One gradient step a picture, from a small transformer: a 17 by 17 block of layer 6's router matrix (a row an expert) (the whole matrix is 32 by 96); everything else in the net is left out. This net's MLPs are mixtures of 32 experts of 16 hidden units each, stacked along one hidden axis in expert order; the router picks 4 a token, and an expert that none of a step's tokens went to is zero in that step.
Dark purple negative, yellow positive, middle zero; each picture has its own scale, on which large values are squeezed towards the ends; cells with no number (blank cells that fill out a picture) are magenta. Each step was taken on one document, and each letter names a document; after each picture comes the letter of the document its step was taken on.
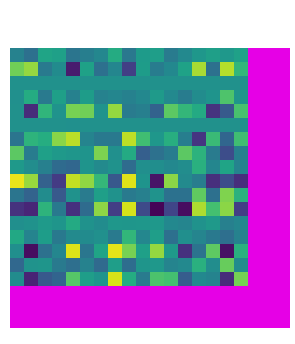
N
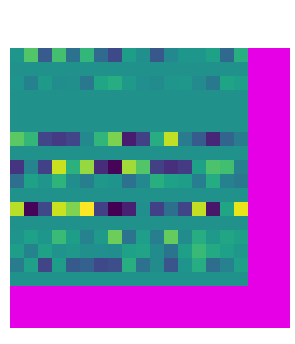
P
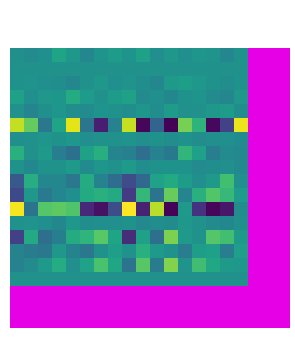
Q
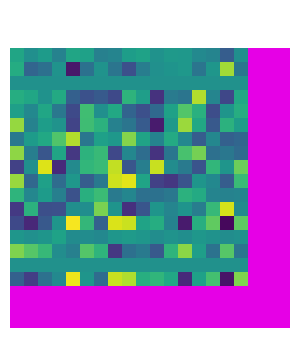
N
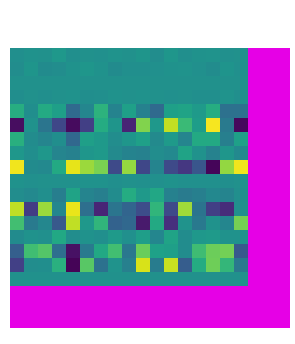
Q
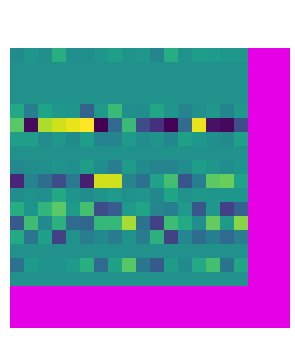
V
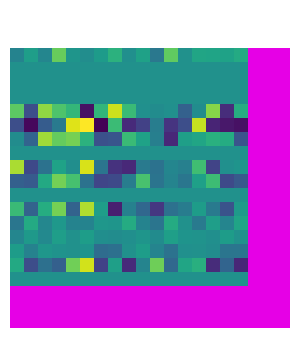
V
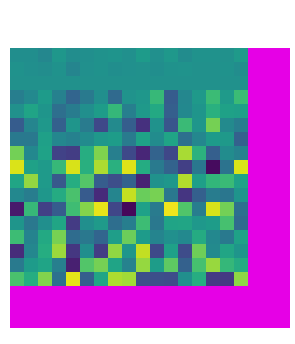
Q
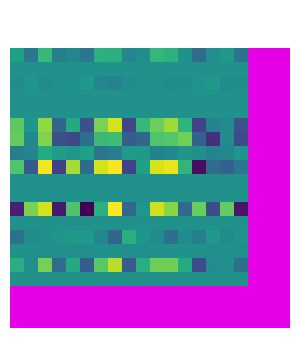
P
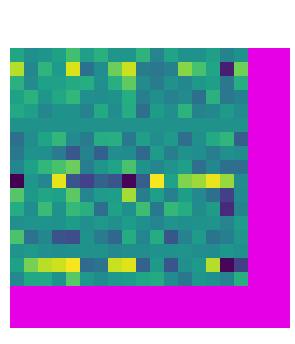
N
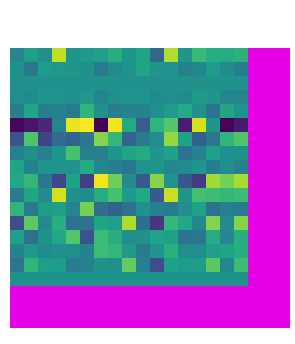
V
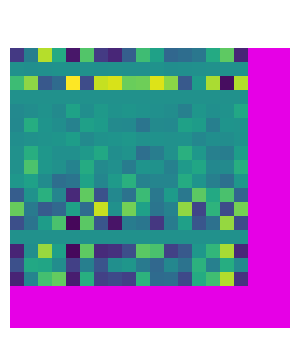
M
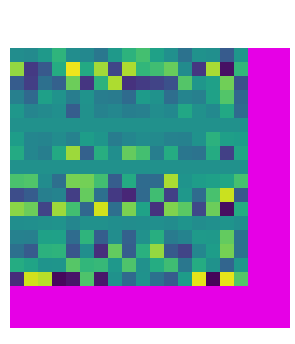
M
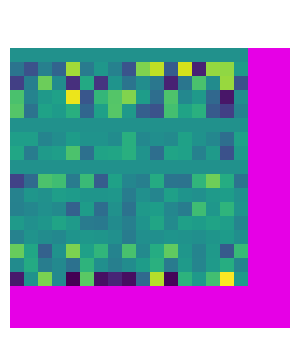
N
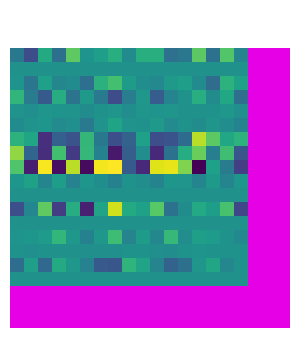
P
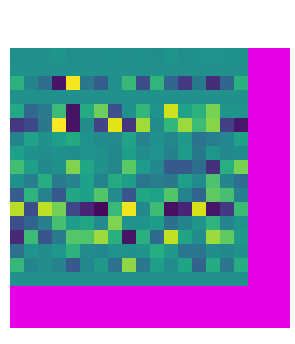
Q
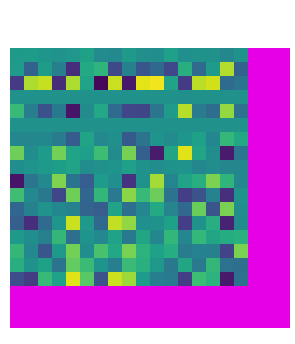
N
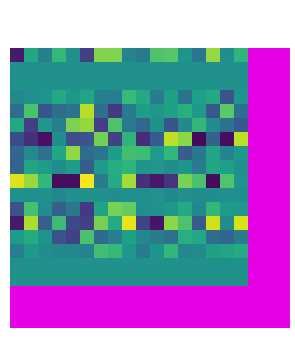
V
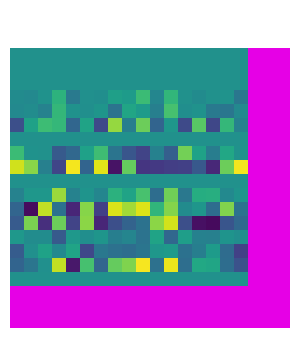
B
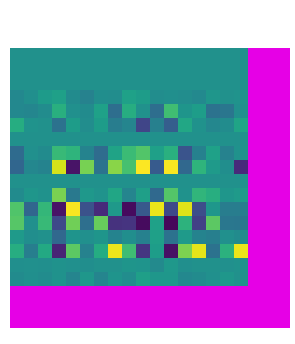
B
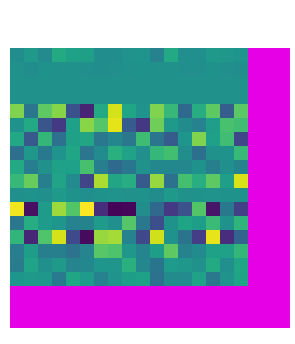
V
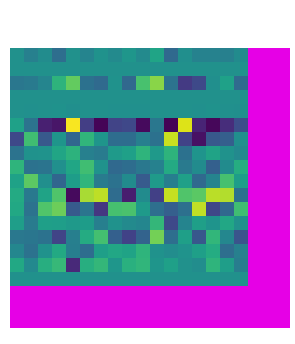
Q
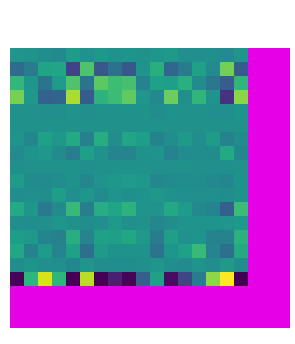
M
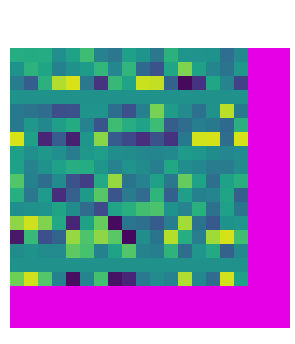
N
